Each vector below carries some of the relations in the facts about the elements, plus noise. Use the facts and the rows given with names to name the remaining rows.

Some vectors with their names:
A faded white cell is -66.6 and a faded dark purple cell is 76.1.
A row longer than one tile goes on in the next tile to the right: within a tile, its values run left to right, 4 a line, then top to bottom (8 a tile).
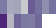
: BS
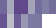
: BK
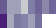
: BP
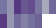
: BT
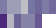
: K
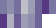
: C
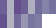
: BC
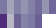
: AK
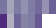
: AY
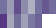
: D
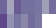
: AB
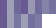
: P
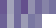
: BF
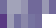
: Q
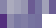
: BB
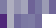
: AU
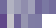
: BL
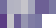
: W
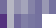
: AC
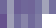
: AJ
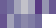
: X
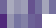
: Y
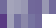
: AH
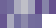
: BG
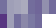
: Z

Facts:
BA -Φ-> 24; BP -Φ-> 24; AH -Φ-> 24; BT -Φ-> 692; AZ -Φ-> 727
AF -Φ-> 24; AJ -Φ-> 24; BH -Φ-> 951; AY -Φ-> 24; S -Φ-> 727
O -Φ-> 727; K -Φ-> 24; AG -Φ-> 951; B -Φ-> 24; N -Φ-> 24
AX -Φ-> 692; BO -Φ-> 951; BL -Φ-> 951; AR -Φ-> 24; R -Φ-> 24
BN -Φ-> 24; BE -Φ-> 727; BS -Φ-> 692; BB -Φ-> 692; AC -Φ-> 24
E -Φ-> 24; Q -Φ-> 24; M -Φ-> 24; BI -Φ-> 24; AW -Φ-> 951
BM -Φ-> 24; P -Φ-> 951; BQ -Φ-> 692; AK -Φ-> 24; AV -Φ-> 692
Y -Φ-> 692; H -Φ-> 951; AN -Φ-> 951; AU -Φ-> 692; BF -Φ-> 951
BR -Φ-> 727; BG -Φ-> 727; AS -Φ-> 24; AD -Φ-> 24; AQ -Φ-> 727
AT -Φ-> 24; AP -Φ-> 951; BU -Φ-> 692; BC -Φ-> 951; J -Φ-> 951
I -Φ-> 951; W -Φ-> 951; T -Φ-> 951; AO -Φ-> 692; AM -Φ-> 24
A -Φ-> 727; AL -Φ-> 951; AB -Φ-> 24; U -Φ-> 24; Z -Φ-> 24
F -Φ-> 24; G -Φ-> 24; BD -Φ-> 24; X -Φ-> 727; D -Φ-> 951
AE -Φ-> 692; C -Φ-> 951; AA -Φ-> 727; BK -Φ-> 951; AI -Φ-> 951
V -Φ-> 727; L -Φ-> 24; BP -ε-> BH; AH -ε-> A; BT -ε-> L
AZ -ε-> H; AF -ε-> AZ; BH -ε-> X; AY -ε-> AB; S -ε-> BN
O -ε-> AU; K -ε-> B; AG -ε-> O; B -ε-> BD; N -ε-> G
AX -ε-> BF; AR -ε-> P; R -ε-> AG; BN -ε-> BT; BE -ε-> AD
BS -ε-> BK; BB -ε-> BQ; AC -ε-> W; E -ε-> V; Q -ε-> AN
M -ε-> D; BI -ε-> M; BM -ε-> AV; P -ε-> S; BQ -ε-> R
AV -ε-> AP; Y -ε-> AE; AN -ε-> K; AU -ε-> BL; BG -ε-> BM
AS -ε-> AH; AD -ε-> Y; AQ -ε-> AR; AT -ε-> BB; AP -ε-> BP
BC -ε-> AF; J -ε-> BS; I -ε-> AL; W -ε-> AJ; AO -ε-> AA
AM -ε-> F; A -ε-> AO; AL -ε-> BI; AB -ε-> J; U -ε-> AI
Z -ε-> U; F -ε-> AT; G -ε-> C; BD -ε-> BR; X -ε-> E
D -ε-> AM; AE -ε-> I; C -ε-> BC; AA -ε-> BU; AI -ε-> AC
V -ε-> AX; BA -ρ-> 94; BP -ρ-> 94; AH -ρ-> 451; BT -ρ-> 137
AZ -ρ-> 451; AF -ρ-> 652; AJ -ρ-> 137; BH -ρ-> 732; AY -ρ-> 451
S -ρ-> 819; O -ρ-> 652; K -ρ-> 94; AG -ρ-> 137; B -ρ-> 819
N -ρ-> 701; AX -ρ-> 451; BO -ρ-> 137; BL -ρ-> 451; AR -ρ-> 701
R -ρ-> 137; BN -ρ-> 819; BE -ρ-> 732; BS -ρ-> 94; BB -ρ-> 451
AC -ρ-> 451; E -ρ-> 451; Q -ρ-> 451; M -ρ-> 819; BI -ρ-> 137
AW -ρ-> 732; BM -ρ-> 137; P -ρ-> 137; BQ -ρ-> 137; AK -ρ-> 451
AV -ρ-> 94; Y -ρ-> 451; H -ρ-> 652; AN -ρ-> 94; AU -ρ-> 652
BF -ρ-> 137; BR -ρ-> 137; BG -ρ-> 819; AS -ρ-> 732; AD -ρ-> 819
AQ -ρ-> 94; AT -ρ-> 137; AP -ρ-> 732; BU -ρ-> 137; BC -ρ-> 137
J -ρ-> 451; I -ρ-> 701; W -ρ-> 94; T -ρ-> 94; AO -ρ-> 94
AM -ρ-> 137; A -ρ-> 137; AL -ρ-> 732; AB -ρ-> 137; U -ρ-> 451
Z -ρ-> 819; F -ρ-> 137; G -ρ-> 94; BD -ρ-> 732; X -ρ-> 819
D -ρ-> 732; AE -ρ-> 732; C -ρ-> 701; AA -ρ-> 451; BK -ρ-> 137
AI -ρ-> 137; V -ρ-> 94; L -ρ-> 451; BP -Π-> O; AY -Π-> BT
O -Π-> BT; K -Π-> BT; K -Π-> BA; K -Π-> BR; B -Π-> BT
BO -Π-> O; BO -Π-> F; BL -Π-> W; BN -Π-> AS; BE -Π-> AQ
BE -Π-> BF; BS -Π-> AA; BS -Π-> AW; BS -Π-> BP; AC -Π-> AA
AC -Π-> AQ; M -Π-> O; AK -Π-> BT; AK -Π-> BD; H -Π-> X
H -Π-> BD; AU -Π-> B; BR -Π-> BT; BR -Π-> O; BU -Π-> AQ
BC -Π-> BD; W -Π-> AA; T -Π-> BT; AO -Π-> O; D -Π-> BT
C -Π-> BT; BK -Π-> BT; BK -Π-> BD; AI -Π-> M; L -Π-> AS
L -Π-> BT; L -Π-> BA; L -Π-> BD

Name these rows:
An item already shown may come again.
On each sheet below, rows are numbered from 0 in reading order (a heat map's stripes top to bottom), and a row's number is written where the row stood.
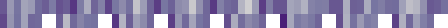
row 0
AL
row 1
BR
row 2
C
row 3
I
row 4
V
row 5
M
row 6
AI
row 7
AN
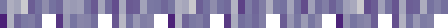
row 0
BS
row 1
E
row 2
BO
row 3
BS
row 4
BU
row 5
AG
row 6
AV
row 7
AI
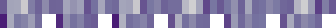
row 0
BP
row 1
Y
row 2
AO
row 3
AQ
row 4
BD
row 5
V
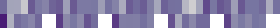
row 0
AO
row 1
BI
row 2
BQ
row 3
AQ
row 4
BM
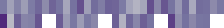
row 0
B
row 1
AG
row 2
AA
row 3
AS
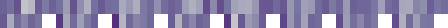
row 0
BE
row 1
D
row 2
BN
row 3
AZ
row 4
T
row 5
AL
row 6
AJ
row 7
J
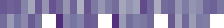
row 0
A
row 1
AE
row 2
AX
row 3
AW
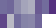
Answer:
O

